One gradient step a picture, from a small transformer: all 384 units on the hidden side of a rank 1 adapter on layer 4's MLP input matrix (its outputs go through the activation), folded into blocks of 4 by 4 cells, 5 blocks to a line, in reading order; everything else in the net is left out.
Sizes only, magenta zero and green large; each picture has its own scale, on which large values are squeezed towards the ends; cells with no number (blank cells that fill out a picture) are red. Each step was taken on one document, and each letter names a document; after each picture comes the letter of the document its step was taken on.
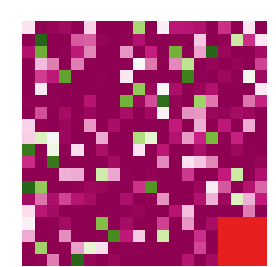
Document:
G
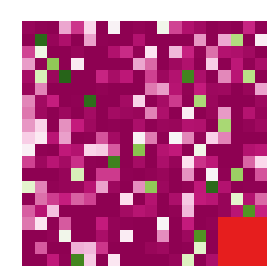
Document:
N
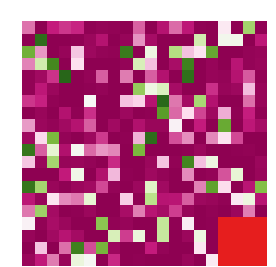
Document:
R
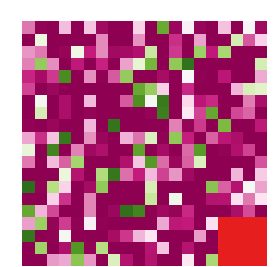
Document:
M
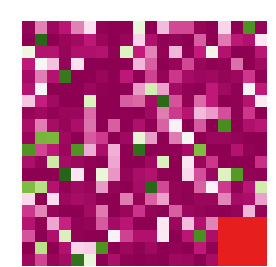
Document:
R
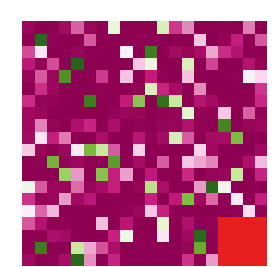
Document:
N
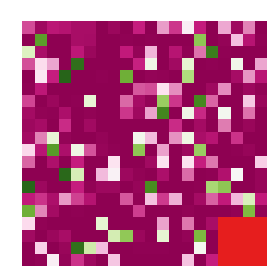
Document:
G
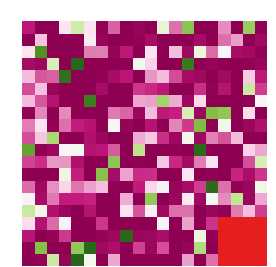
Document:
N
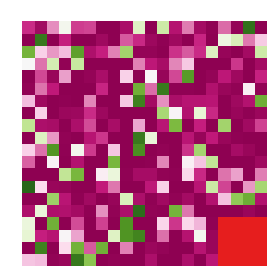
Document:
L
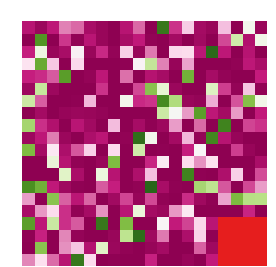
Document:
L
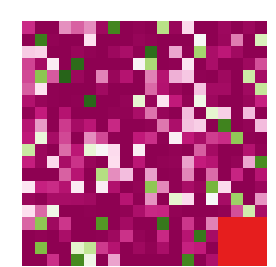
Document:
N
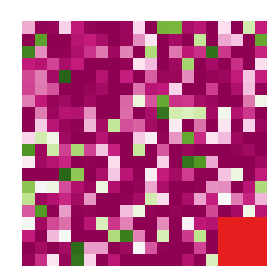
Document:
R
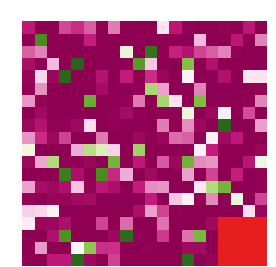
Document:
N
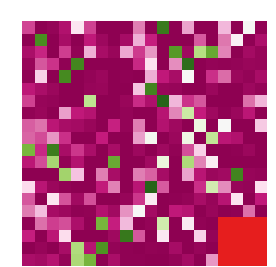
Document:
R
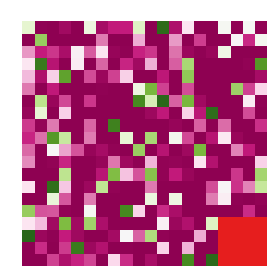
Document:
M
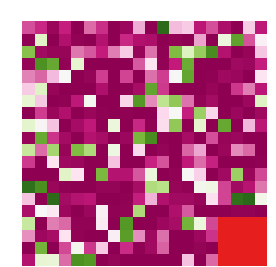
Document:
L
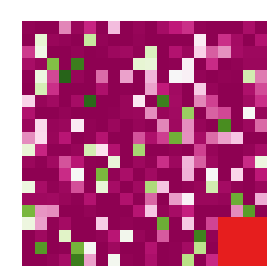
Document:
N
